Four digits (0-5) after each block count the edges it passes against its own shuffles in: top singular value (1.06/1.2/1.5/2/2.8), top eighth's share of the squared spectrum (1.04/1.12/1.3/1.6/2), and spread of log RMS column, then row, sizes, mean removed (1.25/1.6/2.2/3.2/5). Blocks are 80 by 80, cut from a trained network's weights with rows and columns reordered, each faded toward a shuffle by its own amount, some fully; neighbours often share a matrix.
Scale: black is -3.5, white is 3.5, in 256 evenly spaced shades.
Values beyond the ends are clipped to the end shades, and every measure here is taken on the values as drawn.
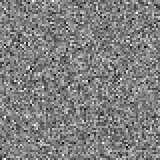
2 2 0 0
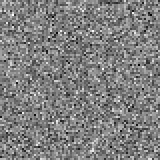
0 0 0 0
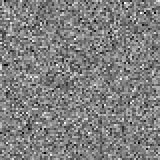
0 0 0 0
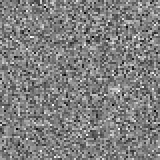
2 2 0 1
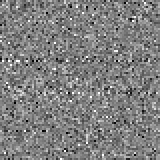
2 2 0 2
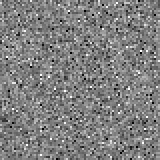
0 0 0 0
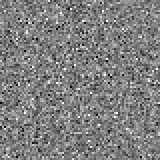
1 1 0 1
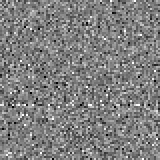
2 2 0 1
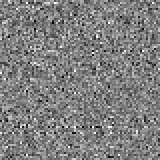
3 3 1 2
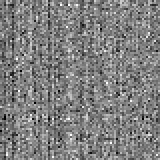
4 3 2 2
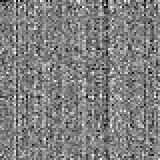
4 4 2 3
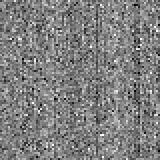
3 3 1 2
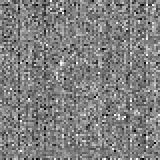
3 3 1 2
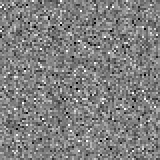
1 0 0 1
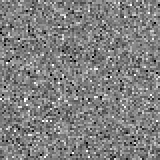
0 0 0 0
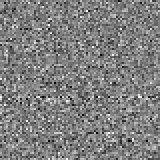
2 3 1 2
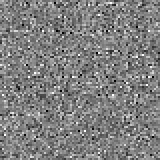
2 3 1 2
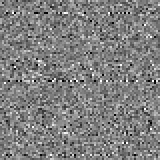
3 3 0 3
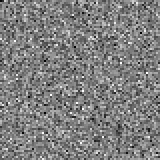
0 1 0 0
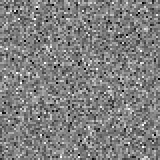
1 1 0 0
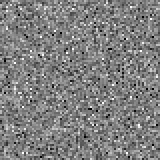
1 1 0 0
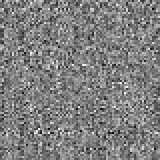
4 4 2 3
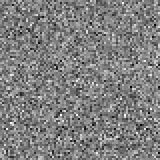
2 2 0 1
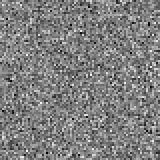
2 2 0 0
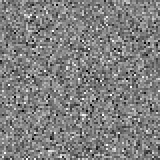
2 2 0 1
